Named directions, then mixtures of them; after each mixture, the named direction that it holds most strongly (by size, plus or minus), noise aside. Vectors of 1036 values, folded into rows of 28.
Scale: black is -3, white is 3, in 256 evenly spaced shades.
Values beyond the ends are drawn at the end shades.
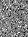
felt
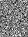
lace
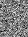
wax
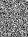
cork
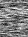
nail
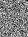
cork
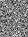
lace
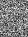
cork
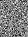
lace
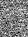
felt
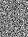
cork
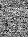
wax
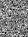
felt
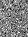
felt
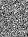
cork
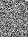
cork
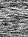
nail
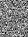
lace
